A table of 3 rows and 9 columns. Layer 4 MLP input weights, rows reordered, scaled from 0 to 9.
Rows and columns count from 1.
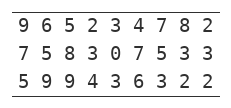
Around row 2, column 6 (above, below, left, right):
4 6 0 5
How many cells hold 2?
4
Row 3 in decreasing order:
9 9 6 5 4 3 3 2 2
